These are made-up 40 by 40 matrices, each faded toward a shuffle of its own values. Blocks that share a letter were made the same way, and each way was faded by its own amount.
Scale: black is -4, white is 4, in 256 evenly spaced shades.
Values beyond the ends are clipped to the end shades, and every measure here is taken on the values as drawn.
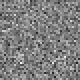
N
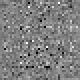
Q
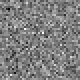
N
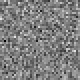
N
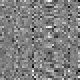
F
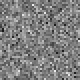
N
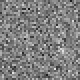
N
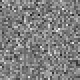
N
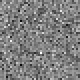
N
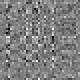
F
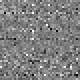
Q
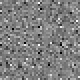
Q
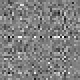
F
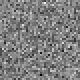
N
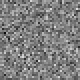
N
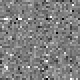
Q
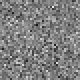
N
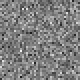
N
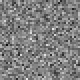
N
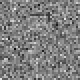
N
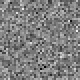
N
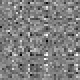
F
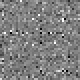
Q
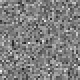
N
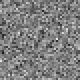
N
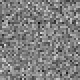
N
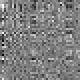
F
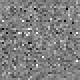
Q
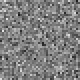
N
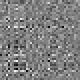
F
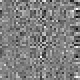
F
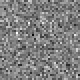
N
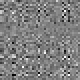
F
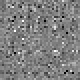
Q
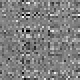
F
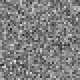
N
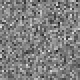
N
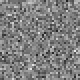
N
